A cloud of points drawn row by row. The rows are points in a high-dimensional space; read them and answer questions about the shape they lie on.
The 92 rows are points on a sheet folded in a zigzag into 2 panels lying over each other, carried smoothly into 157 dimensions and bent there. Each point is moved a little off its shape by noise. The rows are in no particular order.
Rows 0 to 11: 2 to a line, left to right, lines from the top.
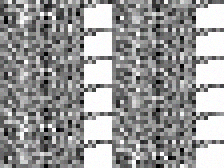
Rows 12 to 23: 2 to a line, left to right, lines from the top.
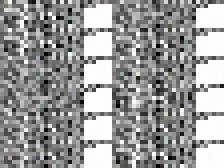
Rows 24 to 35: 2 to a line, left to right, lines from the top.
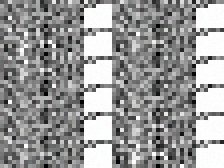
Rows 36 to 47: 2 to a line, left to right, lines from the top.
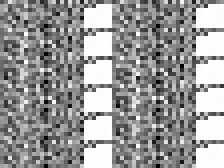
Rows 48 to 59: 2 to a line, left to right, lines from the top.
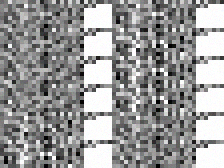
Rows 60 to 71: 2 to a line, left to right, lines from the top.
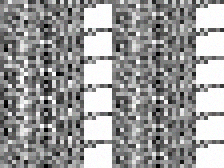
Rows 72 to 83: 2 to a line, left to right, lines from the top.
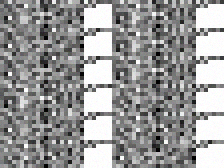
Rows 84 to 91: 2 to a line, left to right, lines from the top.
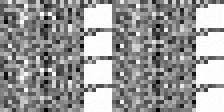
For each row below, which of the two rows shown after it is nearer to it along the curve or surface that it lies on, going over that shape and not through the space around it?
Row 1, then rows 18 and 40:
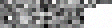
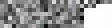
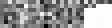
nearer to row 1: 40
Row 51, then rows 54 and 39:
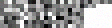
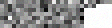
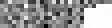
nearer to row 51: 39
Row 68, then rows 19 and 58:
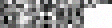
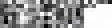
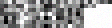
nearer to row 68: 58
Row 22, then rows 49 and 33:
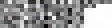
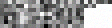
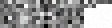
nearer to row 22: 33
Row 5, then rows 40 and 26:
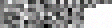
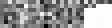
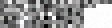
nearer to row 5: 40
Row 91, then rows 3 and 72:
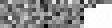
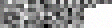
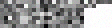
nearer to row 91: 72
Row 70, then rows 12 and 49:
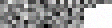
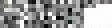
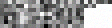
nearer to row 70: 49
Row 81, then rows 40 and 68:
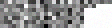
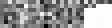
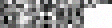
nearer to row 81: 68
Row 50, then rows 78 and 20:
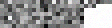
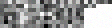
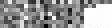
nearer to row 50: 20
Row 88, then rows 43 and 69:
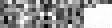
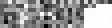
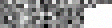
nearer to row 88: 69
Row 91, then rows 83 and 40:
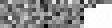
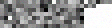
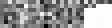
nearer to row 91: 83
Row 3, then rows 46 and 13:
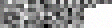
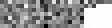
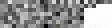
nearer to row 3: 13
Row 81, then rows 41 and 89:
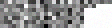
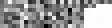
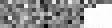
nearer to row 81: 89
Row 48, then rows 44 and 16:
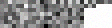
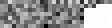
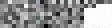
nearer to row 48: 16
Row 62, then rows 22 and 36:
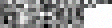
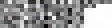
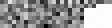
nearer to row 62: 36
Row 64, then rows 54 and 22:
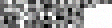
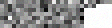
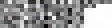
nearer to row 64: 22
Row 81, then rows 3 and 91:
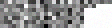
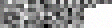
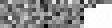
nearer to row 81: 91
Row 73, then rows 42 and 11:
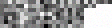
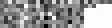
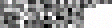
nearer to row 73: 11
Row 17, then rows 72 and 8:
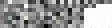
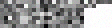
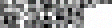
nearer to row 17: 8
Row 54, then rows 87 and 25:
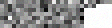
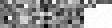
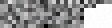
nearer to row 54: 87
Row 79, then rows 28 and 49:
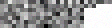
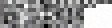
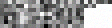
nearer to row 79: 28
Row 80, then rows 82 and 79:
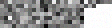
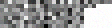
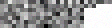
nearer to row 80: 82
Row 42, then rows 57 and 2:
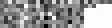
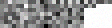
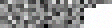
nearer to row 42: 2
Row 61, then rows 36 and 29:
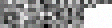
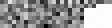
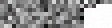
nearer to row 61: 36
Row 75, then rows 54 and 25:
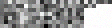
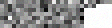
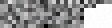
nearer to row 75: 25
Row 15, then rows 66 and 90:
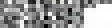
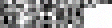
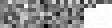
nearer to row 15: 66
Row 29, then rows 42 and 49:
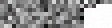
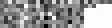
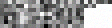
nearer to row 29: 49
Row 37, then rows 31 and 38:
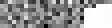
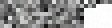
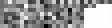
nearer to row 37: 38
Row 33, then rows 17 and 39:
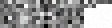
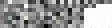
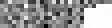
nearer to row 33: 39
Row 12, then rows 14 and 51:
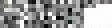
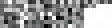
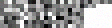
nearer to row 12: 51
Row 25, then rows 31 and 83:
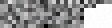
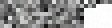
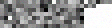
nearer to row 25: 31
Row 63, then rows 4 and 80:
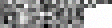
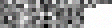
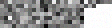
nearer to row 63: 4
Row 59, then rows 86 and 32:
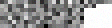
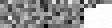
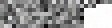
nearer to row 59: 86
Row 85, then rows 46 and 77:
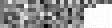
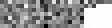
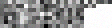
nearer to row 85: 77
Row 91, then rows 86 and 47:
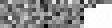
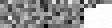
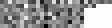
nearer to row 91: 86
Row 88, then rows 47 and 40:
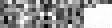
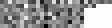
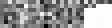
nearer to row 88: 47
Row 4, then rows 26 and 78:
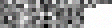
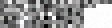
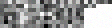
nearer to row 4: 26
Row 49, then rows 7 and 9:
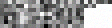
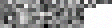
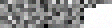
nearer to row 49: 7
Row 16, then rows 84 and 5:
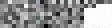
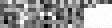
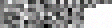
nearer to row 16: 5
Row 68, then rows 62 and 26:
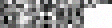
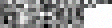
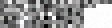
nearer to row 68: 26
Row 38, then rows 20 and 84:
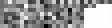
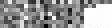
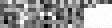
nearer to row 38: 84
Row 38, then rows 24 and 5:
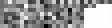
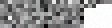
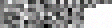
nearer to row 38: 5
